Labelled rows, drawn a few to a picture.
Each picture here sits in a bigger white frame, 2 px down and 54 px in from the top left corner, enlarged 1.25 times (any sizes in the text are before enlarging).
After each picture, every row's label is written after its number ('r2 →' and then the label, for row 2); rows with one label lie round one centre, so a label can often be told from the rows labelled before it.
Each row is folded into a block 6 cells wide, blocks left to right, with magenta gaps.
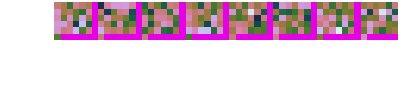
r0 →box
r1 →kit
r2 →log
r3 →box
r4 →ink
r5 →kit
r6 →box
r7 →ink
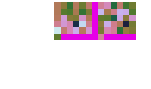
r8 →box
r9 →ink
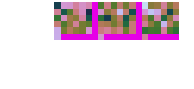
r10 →kit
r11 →ink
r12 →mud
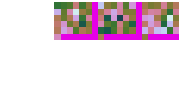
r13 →ink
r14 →mud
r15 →box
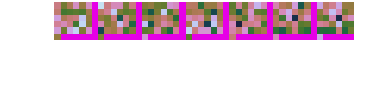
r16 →box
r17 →mud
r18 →log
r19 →box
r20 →log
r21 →mud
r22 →mud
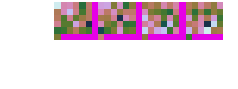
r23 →mud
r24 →mud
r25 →box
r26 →box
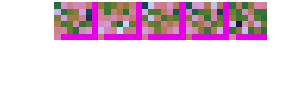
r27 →kit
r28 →box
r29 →kit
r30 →kit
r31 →log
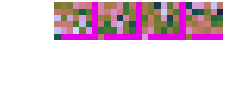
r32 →box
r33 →mud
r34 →ink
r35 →kit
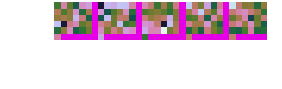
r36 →log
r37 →kit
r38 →box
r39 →mud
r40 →mud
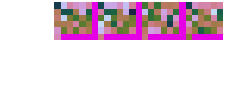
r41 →kit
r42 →kit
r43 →ink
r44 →kit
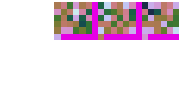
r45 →ink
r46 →kit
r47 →kit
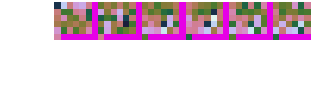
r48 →kit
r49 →ink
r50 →box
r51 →box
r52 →box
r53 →box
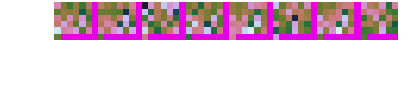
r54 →box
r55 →box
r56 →kit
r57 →box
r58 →box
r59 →mud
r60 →box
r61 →mud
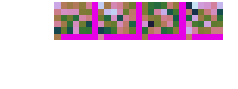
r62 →mud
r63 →mud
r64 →log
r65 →kit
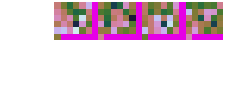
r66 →box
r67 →log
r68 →box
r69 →ink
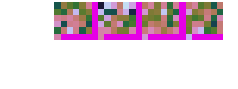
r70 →log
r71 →kit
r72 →ink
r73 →ink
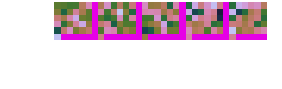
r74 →log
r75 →ink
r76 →mud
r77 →kit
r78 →kit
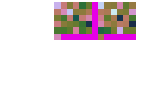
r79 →mud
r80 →mud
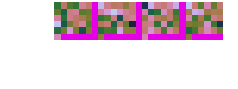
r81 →log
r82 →mud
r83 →kit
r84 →mud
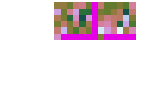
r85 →ink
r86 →box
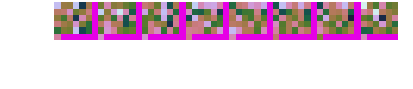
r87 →mud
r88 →ink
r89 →ink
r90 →kit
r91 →kit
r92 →kit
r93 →kit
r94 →mud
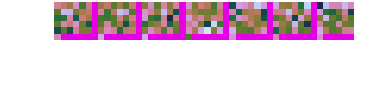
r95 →mud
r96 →ink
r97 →ink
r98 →box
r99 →kit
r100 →mud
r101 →kit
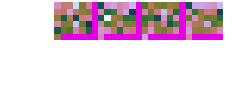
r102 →mud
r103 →kit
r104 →ink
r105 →kit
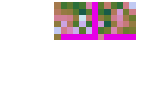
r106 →box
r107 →log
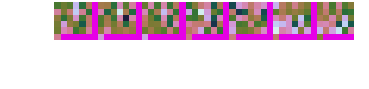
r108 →ink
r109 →ink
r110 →ink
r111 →ink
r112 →kit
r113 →box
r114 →box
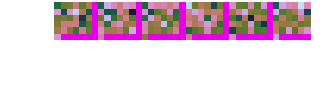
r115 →ink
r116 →kit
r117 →kit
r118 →mud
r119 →mud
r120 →kit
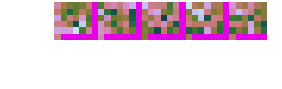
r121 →box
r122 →kit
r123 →mud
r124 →mud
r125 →mud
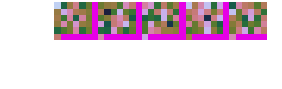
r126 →mud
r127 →log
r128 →ink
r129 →mud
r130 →ink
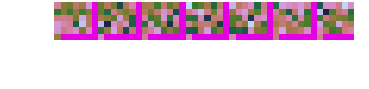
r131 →box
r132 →log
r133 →ink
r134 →mud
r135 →mud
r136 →kit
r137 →kit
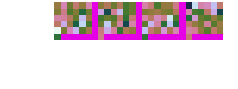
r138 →box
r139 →ink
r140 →box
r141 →kit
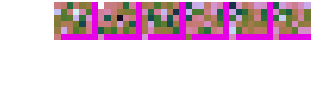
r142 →ink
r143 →mud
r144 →ink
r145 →kit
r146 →kit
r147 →kit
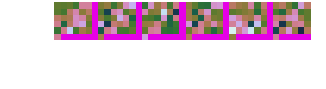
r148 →log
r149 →log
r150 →ink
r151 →log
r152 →box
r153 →log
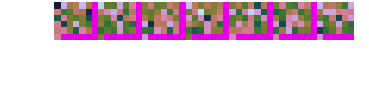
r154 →kit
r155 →mud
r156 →log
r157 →mud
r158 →ink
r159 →log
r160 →mud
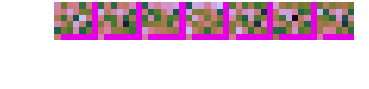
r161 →mud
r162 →ink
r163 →kit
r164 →kit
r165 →ink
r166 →mud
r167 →ink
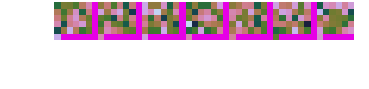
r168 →log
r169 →ink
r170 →mud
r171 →log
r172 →ink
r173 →mud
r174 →kit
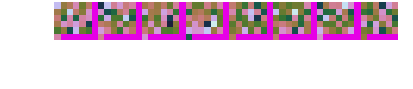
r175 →mud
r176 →kit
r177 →ink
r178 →box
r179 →ink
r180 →ink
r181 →kit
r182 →log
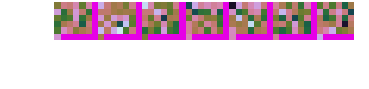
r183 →ink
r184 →box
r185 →mud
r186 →kit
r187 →kit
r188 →mud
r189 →ink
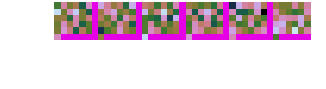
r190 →ink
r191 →mud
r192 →ink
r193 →ink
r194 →kit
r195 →box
